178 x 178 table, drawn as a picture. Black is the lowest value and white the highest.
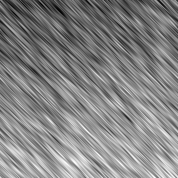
Slope: up to the bottom. Odd rows or columns: none. Histogram: bell-shaped. Average level on the scale: 50%. Grain: diagonal, down to the right.
